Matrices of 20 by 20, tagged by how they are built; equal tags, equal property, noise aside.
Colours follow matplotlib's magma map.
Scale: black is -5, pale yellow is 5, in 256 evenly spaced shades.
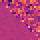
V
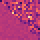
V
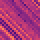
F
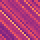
F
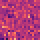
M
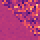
V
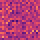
M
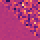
V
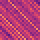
F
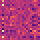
M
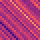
F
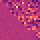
V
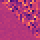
V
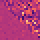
V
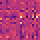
M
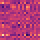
M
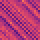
F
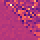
V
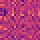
M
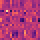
M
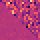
V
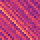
F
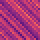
F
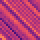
F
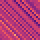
F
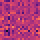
M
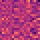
M
